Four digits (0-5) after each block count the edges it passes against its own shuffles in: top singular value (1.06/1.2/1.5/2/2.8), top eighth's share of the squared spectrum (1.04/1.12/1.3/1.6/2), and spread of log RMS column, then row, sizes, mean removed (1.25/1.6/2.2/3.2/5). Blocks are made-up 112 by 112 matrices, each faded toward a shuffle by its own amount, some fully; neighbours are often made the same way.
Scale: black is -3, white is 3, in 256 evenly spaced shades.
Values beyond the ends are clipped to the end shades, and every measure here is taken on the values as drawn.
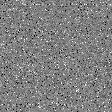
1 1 0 1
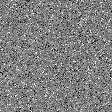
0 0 0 0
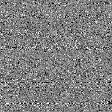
3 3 1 3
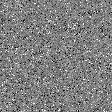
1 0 0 1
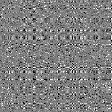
5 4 3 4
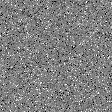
0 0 0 0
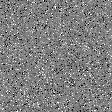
0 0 0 0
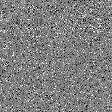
4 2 1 1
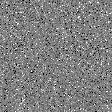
3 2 0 0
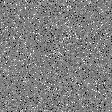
2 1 0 0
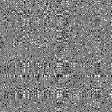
5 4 3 3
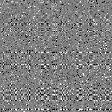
5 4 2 3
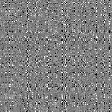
5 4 3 3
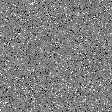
2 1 0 0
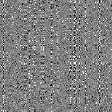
5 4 3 2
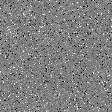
2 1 0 1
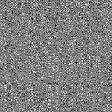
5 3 2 2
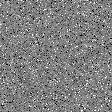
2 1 0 0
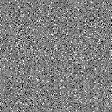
4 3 2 2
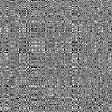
5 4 4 4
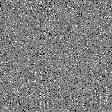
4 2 1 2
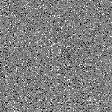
4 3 2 1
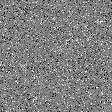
0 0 0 0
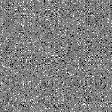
4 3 2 2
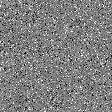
2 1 0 0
